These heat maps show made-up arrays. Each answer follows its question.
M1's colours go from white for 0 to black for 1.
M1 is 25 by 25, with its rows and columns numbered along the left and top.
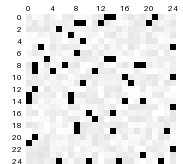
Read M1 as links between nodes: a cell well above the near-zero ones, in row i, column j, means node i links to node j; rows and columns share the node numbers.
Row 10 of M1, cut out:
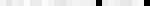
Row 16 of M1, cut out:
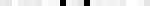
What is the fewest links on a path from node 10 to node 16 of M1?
1
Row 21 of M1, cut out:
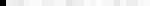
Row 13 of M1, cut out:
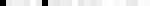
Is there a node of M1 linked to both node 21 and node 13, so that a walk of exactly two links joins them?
yes
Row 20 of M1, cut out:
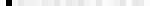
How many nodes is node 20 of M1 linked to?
1
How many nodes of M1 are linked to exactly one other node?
12
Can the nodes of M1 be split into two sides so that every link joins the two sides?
yes
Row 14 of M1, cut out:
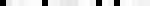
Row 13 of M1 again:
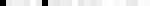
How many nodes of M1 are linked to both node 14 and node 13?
2
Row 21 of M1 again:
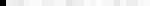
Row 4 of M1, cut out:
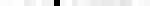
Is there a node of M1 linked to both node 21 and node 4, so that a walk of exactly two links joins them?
no
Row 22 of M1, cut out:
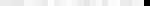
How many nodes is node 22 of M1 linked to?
1
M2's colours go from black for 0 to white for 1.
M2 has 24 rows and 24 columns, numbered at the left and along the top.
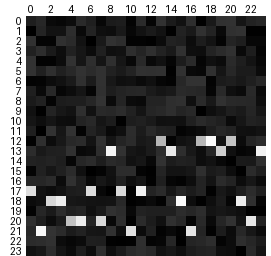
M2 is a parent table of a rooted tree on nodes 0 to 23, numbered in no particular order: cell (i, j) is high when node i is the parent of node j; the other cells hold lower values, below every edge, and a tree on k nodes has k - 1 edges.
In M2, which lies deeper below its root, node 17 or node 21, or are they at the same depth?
node 21
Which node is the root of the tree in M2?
12
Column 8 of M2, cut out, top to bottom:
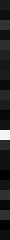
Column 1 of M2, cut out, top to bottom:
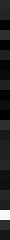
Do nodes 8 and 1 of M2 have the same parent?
no
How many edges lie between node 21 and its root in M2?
2
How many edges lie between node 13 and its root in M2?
1
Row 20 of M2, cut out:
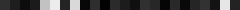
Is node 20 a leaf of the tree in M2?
no
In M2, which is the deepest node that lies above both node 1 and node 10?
21
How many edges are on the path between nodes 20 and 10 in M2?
4
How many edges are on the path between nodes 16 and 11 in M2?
5
